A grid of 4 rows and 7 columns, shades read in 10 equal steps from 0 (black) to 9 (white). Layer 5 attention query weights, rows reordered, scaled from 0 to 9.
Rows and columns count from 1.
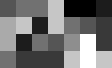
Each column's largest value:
6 7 4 7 7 9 7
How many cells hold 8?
0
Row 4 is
4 2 2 2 7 9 7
